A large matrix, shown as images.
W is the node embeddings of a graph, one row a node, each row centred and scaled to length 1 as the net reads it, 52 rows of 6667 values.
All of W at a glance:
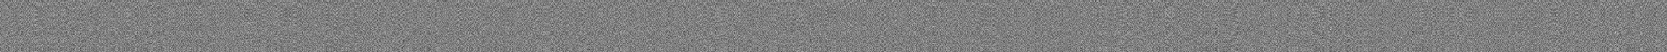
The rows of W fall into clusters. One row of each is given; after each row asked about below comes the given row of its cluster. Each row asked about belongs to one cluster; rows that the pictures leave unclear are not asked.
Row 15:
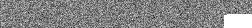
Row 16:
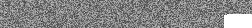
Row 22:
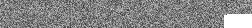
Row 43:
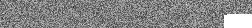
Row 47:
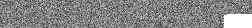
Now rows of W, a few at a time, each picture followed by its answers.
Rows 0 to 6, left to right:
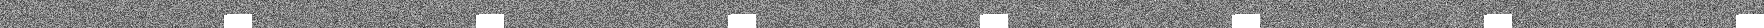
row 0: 43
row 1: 43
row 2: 15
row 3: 22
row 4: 22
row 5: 43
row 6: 47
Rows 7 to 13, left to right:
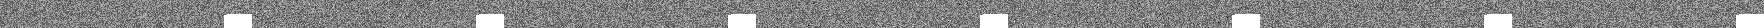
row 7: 47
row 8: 16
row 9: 16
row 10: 15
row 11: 47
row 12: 16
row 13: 16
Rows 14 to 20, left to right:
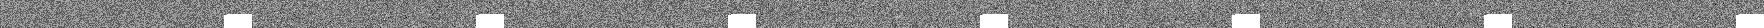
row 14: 15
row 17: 47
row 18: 22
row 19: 15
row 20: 15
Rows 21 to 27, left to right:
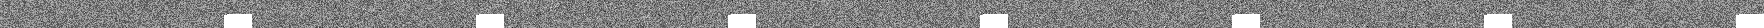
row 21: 16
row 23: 47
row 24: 15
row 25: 15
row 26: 43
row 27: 22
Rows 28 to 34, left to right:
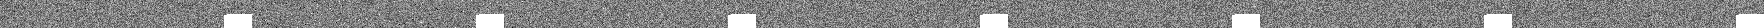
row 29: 22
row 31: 47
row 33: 47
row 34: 47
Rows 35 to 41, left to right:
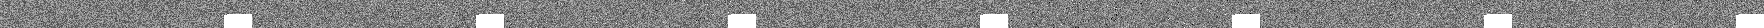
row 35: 16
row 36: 43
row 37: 15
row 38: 16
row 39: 22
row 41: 15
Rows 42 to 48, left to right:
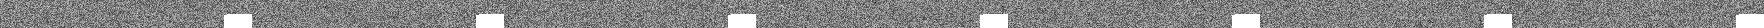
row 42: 15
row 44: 47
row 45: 22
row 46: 15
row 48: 47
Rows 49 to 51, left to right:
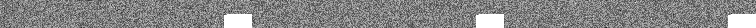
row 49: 47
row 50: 47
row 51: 15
